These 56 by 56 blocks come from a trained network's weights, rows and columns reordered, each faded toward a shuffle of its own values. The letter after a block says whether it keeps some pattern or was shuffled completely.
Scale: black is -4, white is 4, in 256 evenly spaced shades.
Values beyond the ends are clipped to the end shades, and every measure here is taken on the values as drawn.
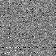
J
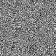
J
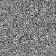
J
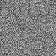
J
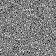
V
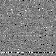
J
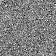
V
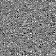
J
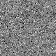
V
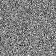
V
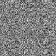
J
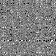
J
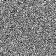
V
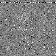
J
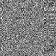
J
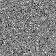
V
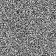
V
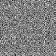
J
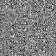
J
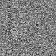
J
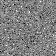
V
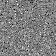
V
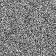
V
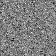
V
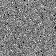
V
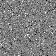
V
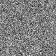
V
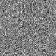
J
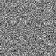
J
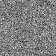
V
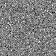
V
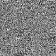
J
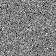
V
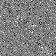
V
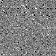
J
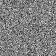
V
